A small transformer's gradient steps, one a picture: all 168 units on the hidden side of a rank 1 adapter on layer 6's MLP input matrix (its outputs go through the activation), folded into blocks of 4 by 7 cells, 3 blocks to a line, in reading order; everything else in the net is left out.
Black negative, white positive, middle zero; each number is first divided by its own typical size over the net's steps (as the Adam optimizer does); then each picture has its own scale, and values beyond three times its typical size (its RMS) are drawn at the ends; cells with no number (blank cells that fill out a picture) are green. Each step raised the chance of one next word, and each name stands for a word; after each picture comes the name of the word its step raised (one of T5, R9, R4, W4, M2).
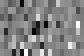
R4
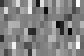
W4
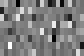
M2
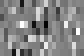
R4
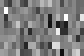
W4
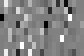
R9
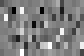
R4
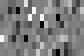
R4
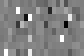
R9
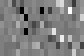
R9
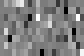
W4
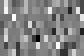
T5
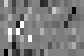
M2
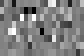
M2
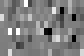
M2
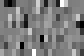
R9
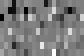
M2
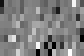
R4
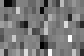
R9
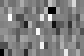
W4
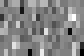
M2
